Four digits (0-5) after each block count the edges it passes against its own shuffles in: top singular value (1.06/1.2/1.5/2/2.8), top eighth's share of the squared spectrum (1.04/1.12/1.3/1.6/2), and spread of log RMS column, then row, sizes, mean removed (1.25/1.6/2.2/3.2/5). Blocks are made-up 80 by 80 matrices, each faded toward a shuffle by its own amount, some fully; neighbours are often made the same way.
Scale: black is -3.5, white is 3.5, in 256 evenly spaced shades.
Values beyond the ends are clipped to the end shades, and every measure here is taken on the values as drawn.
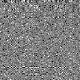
4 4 2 2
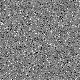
1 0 0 0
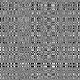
5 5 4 4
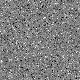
1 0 0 0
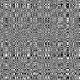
5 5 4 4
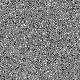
1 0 0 0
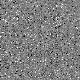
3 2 1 1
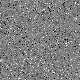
0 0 0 0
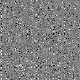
3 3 2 1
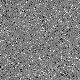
0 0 0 0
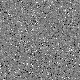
1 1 0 0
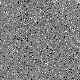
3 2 1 0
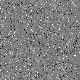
1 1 0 0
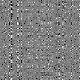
4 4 3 2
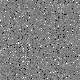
2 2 0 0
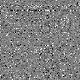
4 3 1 2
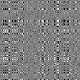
5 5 4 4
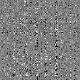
2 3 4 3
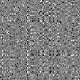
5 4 3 2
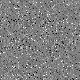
3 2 1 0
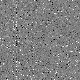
2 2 1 0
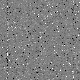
2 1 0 0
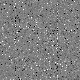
2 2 1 0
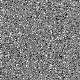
3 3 1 1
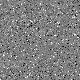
0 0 0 1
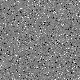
1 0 0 0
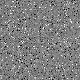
3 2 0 0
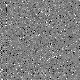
3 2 1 0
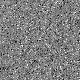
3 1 0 0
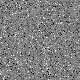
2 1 0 0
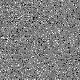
3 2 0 0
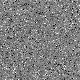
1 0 0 0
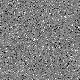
3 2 0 0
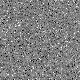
2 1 0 0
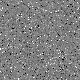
0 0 0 0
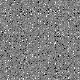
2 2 2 1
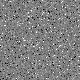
0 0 0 0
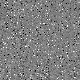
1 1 1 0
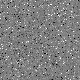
0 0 0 0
